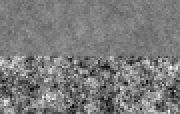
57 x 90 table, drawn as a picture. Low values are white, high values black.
Mirror symmetry: none. Ninth with the highest average: bottom middle. Seam: horizontal, 50% of the way down, the top part calmer. Average level on the scale: 50%.
